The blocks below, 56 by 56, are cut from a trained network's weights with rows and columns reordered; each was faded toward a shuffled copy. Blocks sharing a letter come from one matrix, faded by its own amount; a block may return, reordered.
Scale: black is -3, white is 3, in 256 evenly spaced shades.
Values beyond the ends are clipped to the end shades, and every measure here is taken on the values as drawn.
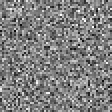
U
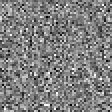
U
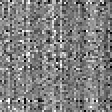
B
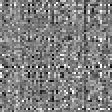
B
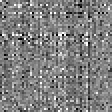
B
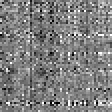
B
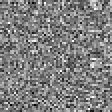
U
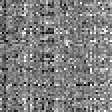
B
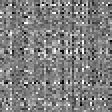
B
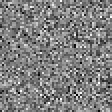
U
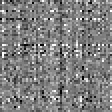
B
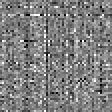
B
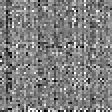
B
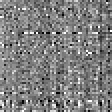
B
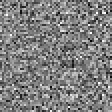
U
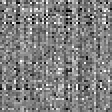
B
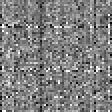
B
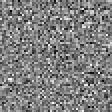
U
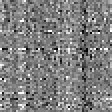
B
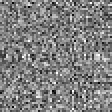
U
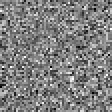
U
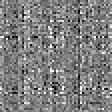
B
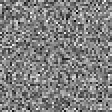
U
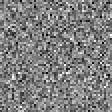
U
